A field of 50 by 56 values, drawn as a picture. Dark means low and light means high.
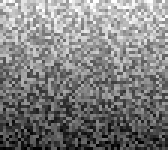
Average level on the scale: 50%. Slope: up to the top. Grain: fine. Odd rows or columns: none.
